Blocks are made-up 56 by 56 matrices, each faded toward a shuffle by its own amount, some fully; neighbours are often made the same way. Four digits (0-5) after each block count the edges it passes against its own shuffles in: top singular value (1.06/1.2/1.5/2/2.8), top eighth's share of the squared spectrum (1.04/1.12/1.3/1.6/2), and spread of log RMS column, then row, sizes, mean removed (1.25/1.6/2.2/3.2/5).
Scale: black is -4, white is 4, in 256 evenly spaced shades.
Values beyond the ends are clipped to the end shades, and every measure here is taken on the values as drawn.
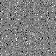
3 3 1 1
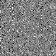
1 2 2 0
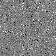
0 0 0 0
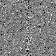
1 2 2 0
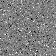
0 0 0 0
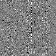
2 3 3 0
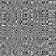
4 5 3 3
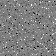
0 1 0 0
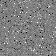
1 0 0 0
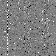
3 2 2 0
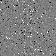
0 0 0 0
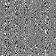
2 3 3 0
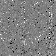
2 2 2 0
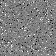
0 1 0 0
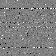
3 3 0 2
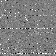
3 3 0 2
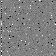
3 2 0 0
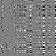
5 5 3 3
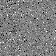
1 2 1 0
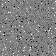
1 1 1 0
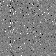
3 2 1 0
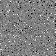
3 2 1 0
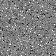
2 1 0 0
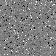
0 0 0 0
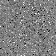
1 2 0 0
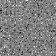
3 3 2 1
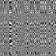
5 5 4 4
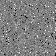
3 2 1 0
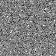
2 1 0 0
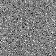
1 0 0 0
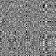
4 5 3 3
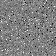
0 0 0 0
